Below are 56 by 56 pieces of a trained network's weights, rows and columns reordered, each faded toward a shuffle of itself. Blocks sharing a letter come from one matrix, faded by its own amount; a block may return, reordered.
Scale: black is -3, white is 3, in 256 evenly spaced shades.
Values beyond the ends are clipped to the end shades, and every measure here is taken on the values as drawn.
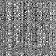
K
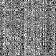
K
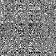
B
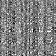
K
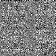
B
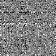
B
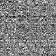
B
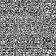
B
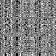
K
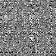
B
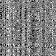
K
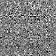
B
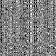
K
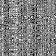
K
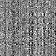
K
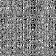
K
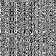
K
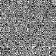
B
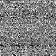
B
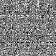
B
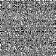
B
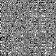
B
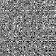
B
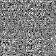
B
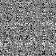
B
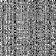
K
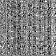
K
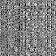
K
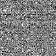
B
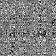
B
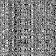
K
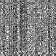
K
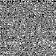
B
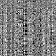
K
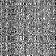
K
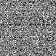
B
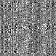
K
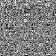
B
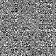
B
